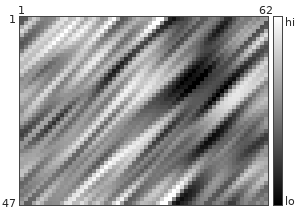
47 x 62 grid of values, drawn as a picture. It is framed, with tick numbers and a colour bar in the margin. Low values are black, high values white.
Mirror symmetry: none. Ninth with the lowest average: top right. Histogram: bell-shaped. Grain: diagonal, up to the right.
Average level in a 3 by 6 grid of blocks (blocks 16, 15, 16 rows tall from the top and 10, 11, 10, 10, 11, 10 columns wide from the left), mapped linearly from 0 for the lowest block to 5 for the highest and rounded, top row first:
4 5 3 3 0 2 | 3 3 4 2 1 3 | 3 4 4 3 1 2
